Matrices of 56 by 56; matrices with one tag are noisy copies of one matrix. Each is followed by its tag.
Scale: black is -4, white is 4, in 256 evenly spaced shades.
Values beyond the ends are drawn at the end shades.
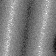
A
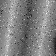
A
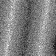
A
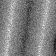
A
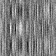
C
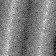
A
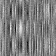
C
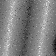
A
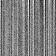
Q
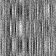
C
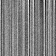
Q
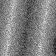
A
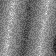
A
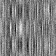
C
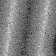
A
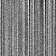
Q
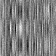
C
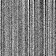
Q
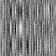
C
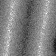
A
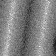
A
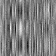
C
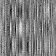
C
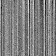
Q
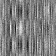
C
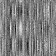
C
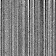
Q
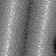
A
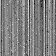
Q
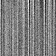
Q
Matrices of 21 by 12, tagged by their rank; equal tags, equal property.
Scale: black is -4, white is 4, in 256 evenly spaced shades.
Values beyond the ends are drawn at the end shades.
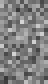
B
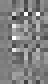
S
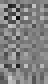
S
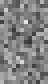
B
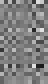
S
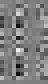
S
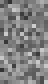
B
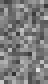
B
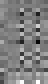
S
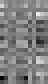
S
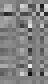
S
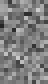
B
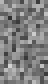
B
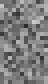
B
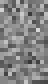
B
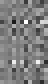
S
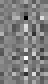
S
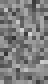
B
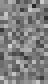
B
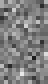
B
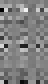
S
